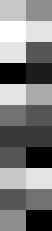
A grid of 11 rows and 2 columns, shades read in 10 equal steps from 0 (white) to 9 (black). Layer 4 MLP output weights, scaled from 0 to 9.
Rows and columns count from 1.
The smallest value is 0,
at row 2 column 1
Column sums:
43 59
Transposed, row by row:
2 0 1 9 1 5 7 6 2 6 4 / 4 1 6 8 3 6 7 9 1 5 9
